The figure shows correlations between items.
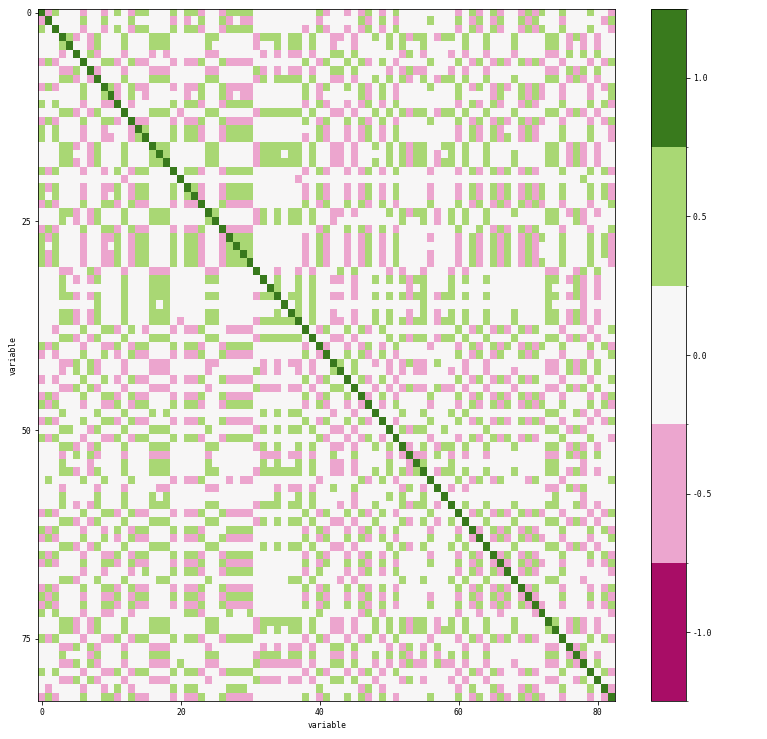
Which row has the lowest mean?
78
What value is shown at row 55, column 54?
0.5
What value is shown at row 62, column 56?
-0.5
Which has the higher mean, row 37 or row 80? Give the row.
37
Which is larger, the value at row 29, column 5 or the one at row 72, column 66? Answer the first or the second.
the first
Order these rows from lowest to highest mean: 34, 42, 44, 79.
42, 44, 79, 34
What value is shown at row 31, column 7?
0.5
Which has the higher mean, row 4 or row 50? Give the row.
50
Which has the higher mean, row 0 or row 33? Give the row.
33
